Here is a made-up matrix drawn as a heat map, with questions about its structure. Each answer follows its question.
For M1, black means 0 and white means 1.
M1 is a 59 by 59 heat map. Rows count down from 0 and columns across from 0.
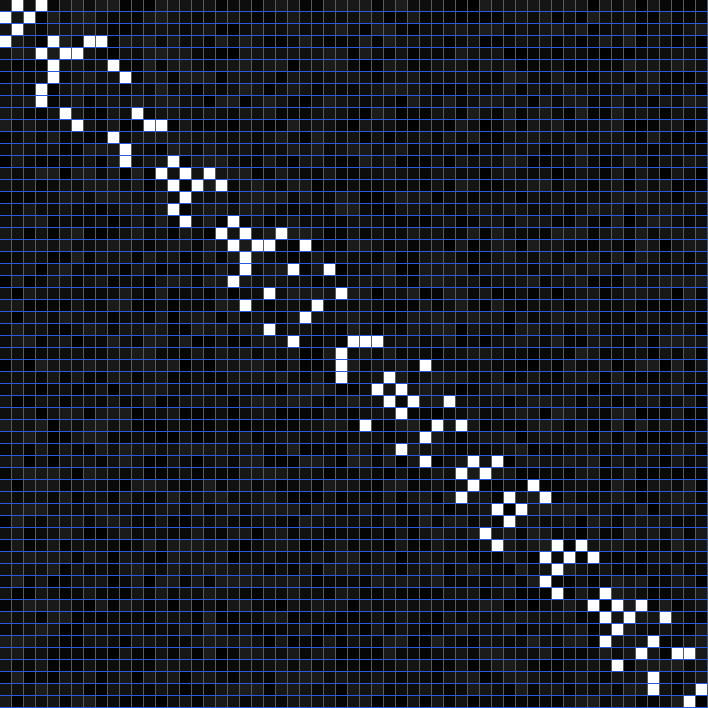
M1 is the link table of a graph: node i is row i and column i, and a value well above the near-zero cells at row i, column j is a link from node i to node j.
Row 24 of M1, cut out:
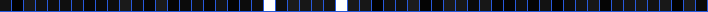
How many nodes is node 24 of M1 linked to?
2
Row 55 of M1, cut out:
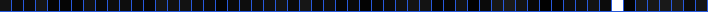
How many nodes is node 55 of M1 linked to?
1
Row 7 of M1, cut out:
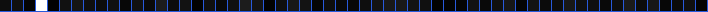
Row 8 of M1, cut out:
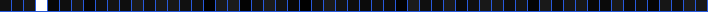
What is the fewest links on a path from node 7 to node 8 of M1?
2
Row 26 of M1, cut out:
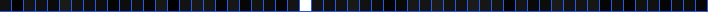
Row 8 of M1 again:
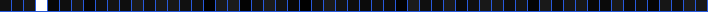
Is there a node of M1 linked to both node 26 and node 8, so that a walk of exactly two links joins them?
no
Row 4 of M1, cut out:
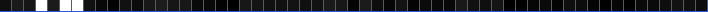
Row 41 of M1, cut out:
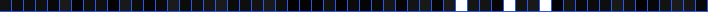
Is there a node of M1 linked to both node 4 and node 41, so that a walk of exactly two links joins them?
no
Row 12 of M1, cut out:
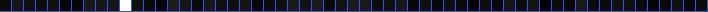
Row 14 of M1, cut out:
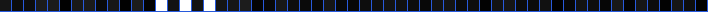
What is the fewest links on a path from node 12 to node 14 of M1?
3
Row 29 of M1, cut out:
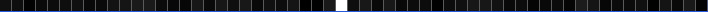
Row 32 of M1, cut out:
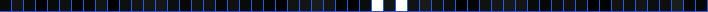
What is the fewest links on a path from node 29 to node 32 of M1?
3
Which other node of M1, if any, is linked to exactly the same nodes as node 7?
node 8
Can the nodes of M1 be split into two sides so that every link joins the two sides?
yes
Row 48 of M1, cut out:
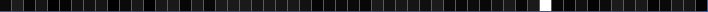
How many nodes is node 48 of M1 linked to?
1
